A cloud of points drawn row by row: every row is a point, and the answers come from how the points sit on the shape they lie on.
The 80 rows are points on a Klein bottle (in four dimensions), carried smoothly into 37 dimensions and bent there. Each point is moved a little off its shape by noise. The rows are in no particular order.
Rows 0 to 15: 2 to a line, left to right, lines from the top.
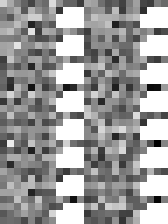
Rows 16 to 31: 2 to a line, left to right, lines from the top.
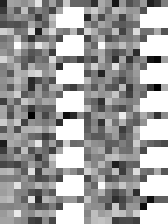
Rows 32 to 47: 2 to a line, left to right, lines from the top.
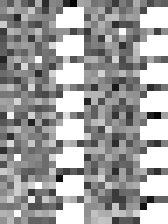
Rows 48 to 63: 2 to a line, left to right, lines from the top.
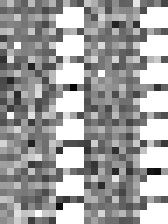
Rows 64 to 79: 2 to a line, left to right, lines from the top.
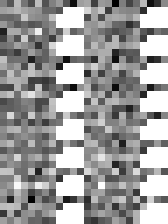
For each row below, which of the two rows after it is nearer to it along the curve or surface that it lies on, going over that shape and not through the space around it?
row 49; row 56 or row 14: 56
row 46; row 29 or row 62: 29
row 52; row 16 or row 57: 16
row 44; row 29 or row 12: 29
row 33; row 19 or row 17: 17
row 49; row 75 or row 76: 76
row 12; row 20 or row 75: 75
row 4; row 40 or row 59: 40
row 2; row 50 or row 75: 75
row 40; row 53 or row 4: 4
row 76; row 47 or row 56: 47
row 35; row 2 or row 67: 2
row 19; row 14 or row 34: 34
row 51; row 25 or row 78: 25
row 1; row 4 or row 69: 69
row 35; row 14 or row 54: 54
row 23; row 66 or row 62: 66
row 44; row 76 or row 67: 76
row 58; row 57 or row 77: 77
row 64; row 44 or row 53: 44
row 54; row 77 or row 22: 22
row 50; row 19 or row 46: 19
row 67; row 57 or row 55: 57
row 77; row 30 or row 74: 74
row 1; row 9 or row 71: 71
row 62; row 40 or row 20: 20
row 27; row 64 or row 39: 39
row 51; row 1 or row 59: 59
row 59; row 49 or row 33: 49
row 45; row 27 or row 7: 27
